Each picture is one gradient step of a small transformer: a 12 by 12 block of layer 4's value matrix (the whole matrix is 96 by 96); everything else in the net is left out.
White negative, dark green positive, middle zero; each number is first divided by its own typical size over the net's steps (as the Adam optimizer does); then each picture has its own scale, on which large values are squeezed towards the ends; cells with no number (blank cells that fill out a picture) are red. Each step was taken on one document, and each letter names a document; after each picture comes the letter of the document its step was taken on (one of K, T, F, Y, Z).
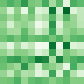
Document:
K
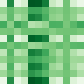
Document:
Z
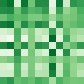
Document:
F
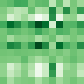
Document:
K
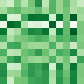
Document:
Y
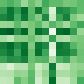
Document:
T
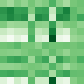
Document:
T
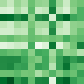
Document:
T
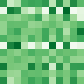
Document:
Y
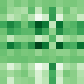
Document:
K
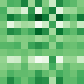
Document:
K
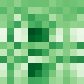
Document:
Z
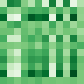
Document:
Y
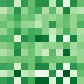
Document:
F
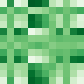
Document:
Z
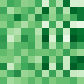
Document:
Y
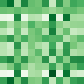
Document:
F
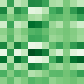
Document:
Z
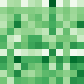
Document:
Y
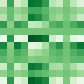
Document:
Z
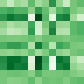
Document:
T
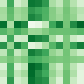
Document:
Z
